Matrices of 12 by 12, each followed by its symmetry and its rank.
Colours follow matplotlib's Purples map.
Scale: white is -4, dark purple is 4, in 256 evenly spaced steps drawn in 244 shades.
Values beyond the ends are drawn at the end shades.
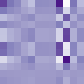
neither, rank one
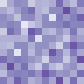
symmetric, full rank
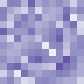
symmetric, full rank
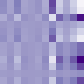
neither, rank one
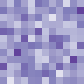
antisymmetric, full rank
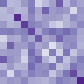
symmetric, full rank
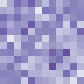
symmetric, full rank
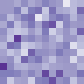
antisymmetric, full rank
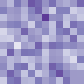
antisymmetric, full rank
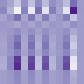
neither, rank one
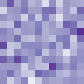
antisymmetric, full rank
